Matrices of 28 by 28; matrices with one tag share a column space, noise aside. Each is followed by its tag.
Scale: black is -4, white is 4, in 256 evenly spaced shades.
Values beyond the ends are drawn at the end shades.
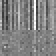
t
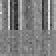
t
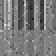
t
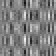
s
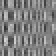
s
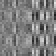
s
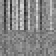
t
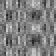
s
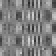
s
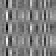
s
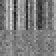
t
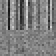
t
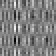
s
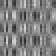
s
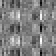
s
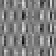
s
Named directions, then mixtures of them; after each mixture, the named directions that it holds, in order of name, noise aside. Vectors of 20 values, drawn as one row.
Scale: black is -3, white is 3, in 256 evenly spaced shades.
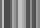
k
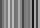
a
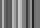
a, k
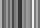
a, k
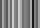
a, k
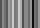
a, k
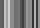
a, k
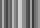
a, k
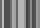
k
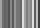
a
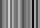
a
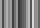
a, k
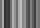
k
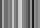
a, k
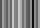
a, k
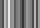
a, k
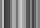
k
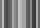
k
